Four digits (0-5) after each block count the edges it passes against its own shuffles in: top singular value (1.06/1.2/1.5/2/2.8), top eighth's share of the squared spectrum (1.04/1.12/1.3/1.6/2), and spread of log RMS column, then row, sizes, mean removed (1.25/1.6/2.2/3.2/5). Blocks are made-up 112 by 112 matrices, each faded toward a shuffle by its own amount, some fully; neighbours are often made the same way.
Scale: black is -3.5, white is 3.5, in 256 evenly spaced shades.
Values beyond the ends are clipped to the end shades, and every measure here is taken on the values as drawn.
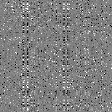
5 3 3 2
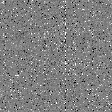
4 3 1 1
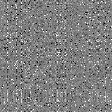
4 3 2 1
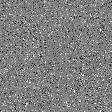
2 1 0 0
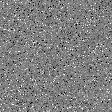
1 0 0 0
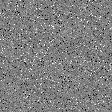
1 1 0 0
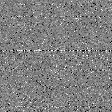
4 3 1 2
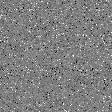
2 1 0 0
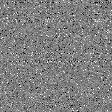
3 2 0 2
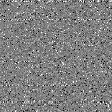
4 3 1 2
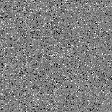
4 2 2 1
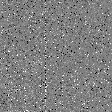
3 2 1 0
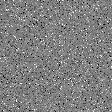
2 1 0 0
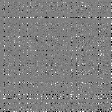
3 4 3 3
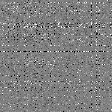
3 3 3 3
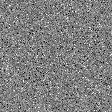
0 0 0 0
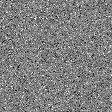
0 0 0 0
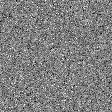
0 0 0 0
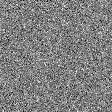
0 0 0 0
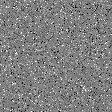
0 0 0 0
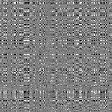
5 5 4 4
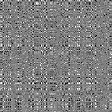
5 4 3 3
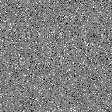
3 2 0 0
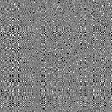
5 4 3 3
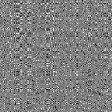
5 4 3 3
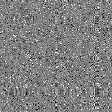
4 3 2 1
